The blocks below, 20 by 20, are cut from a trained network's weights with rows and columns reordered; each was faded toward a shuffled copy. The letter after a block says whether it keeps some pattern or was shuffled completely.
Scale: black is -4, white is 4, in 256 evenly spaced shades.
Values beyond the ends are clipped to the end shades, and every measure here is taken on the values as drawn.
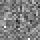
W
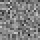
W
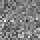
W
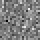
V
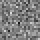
V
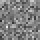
W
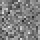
V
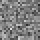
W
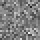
V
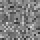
V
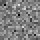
V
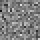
W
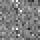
W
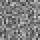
W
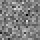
V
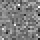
W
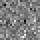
W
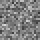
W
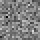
V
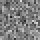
V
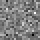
V
